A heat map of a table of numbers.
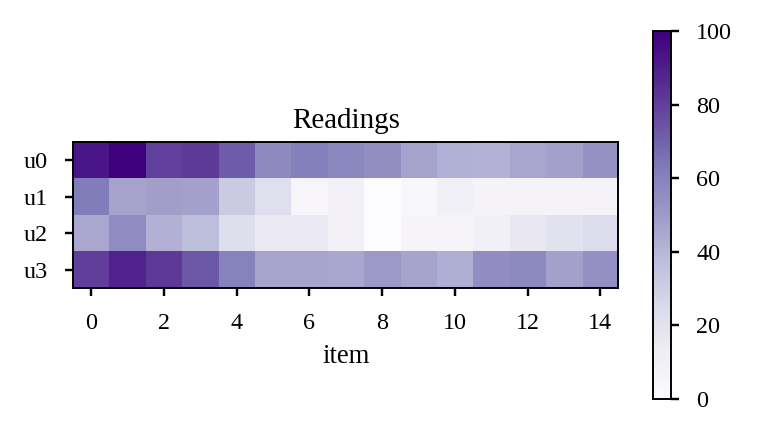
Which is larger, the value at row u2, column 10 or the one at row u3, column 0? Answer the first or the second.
the second
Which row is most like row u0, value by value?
u3
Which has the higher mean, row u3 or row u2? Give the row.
u3
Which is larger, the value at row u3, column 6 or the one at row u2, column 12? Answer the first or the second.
the first
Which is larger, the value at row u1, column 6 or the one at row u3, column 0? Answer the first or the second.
the second
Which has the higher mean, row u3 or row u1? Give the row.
u3
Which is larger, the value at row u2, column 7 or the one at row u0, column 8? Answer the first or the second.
the second
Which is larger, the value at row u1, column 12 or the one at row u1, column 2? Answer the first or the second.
the second
